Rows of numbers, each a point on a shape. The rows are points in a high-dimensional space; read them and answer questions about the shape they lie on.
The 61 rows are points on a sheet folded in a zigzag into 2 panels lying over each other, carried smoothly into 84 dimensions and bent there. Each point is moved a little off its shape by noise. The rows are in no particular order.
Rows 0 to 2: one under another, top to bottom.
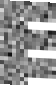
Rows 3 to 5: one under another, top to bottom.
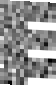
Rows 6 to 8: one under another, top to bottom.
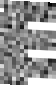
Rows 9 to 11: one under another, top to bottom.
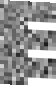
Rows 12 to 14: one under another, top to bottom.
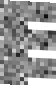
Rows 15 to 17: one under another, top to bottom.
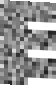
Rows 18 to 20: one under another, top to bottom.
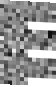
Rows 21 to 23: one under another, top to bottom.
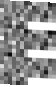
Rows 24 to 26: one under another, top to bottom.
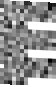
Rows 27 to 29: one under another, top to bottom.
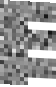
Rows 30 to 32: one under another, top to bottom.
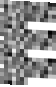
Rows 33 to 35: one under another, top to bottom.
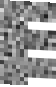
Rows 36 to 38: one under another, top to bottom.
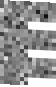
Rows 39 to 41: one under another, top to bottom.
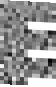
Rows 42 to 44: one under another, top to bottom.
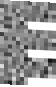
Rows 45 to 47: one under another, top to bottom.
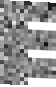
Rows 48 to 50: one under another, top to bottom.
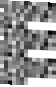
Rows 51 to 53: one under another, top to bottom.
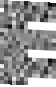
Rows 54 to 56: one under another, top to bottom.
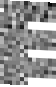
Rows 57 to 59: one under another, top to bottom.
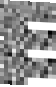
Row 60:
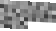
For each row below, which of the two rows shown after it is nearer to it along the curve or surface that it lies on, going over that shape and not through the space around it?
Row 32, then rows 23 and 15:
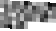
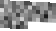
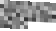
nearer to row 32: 23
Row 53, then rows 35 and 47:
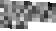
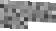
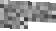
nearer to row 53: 35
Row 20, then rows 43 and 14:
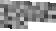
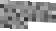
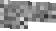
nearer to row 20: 14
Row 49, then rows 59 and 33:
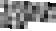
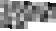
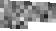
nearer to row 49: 59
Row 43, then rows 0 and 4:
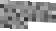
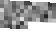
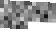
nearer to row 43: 4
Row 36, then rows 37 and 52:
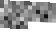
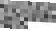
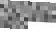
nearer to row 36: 37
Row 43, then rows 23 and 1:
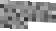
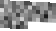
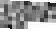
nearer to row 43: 23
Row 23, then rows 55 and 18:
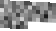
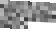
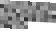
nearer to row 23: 18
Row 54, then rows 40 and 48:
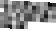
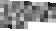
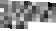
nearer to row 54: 48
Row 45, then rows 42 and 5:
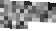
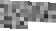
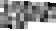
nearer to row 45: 5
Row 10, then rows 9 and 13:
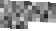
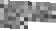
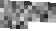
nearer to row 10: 13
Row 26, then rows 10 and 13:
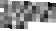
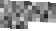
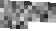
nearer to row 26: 10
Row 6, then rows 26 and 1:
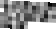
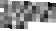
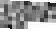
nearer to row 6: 26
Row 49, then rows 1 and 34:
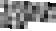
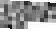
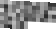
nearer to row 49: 34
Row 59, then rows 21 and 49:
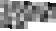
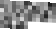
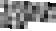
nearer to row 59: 49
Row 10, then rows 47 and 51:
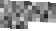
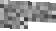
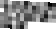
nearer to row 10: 51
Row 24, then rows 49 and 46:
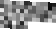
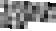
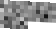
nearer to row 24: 49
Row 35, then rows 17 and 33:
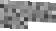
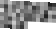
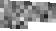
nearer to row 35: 17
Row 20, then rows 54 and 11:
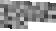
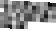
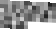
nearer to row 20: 54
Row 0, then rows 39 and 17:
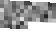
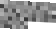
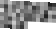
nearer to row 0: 17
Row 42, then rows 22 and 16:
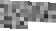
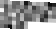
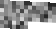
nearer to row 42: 22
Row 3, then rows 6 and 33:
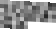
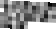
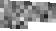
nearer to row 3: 6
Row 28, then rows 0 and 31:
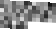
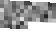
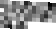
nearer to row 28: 31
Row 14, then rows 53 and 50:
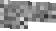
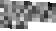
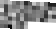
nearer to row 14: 50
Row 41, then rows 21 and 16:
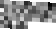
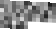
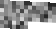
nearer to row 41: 21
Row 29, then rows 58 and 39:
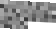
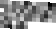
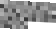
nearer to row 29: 39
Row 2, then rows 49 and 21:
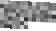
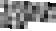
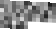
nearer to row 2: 49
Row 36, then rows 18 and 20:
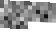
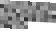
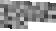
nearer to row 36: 18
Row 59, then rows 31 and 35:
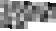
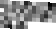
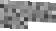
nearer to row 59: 31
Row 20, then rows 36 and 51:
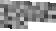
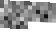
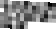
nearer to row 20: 51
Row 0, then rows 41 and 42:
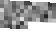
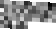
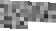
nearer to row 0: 41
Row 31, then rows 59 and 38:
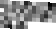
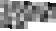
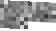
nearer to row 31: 59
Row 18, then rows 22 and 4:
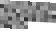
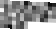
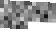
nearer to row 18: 4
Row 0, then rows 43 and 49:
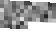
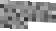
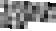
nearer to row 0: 49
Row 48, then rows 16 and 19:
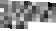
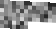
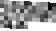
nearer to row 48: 19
